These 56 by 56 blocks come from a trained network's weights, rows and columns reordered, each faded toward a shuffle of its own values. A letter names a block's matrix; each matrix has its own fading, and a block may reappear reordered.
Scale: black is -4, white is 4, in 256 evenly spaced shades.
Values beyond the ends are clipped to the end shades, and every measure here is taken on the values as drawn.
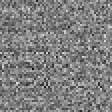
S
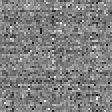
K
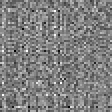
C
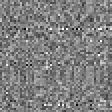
C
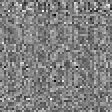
C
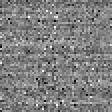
K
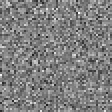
S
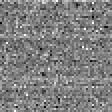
K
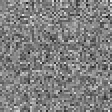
S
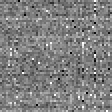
K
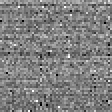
K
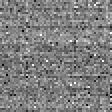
K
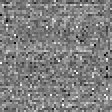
K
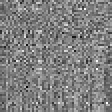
C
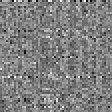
C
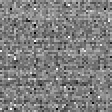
K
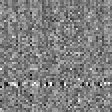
C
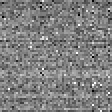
K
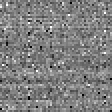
K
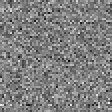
S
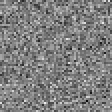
S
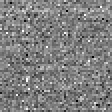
K
